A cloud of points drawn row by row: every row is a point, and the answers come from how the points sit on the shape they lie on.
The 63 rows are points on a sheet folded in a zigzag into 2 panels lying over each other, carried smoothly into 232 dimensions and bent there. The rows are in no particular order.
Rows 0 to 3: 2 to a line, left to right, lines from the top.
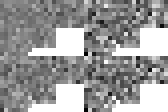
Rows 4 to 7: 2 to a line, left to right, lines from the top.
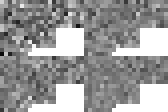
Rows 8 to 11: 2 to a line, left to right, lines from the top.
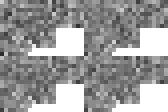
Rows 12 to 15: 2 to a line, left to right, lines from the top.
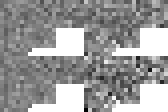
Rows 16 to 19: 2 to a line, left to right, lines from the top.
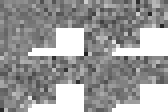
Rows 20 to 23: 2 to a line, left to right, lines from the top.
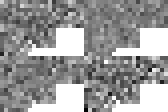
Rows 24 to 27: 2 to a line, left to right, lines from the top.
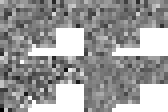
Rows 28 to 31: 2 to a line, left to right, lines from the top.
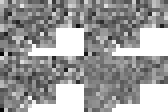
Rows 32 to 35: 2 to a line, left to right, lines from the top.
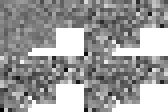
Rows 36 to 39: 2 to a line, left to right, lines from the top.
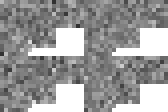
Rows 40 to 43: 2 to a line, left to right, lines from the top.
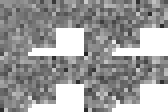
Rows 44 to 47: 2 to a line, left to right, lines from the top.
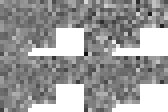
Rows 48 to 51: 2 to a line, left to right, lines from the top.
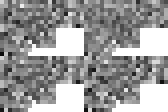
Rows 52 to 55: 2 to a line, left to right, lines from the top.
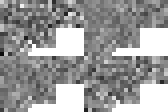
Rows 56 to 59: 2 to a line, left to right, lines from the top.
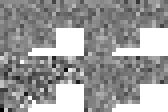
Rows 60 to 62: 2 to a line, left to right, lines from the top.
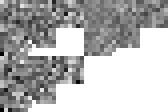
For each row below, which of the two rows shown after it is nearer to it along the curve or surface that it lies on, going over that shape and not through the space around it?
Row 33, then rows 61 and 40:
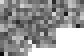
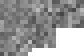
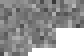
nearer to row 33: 40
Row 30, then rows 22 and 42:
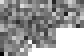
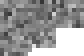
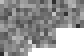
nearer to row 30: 42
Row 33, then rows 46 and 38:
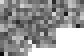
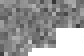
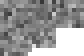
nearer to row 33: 46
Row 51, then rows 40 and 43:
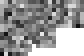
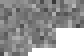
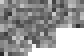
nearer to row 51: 43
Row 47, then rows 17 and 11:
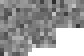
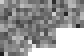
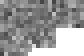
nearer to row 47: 17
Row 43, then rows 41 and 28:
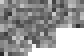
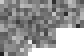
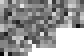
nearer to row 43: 28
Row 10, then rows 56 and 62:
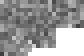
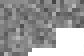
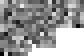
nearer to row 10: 62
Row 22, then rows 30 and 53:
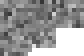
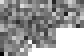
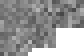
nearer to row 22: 53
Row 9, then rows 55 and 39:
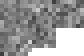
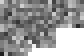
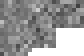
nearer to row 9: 39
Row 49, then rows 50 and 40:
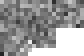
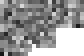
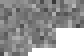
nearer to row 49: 40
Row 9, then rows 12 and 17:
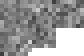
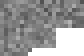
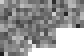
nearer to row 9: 17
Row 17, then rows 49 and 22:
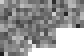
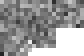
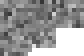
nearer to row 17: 49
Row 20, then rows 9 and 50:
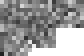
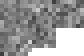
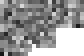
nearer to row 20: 50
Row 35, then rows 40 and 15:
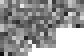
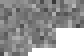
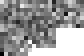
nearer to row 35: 15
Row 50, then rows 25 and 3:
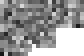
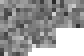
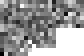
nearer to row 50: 3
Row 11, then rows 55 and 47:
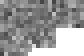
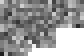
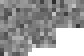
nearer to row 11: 55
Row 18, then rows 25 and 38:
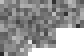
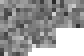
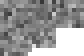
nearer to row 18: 25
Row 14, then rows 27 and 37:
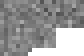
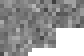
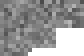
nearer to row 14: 37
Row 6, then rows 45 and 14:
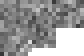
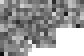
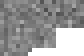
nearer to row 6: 45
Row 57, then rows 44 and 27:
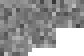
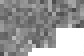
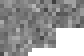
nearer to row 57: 27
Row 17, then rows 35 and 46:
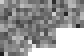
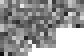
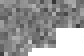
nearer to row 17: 46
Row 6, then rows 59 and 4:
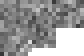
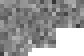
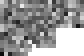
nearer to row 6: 59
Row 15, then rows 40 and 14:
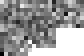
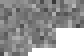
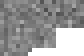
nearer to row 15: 40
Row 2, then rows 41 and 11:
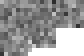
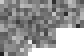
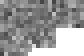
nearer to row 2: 41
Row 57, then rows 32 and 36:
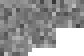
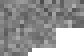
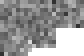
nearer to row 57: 36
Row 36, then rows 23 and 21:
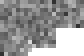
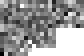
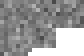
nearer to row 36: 21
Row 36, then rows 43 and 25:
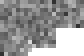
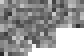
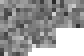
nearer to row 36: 25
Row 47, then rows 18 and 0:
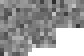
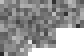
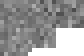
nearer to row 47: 18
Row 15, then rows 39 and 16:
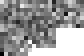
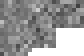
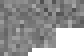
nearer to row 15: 39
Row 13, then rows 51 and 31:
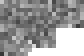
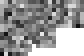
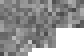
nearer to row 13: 31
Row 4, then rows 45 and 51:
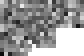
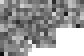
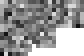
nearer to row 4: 51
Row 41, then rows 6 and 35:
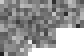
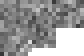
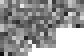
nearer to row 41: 6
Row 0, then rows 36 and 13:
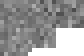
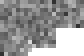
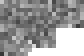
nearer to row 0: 13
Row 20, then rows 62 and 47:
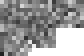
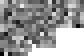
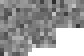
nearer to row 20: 62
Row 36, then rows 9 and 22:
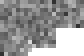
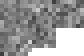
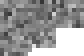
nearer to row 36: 9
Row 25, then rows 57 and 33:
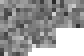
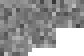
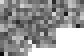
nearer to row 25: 57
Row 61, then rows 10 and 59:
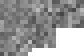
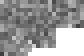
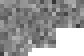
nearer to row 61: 10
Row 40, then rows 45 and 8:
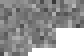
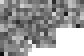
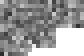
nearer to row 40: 45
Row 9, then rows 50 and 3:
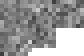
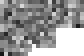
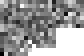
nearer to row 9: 3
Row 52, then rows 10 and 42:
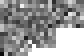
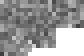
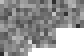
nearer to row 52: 10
